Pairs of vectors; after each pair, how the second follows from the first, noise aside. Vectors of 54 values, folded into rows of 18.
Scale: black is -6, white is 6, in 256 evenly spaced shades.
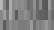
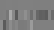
partly zeroed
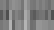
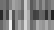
scaled up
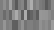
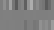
partly zeroed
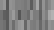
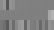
partly zeroed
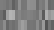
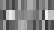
scaled up
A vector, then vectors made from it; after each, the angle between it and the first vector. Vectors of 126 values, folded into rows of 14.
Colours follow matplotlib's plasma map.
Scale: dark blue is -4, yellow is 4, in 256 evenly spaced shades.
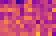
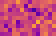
partly opposed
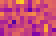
partly opposed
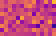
orthogonal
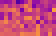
nearly parallel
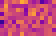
orthogonal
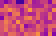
nearly parallel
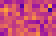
partly aligned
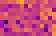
partly opposed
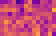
nearly parallel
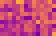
nearly opposite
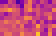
nearly parallel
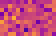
partly aligned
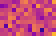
orthogonal
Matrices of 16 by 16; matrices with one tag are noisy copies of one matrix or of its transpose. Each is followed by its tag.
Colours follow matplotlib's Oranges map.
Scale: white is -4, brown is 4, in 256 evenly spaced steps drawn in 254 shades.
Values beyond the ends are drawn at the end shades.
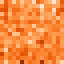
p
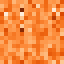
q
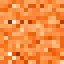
q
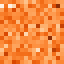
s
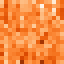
p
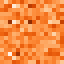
q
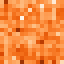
p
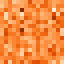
q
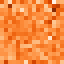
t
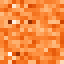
q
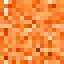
s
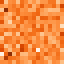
t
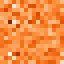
q
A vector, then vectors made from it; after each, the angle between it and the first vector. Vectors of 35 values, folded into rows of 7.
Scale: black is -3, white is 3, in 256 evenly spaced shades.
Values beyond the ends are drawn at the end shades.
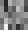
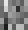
nearly opposite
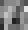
orthogonal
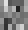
nearly opposite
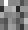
partly opposed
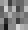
nearly opposite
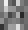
partly opposed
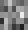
partly aligned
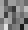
partly aligned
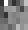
partly opposed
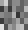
partly opposed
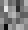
nearly opposite
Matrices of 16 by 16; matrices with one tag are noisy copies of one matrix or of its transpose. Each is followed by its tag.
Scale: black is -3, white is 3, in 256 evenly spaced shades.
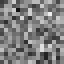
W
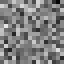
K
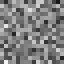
K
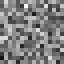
K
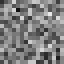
W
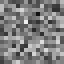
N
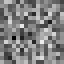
N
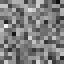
K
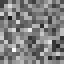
W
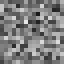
N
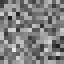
W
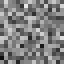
K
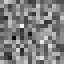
N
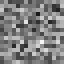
N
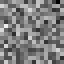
K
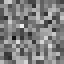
N
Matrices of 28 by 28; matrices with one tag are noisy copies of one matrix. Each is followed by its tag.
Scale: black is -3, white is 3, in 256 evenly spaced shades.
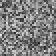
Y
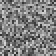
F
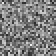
F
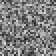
F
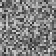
Y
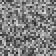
F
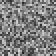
F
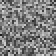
F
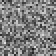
F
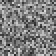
F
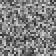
F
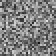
Y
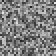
F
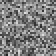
F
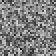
F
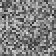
Y
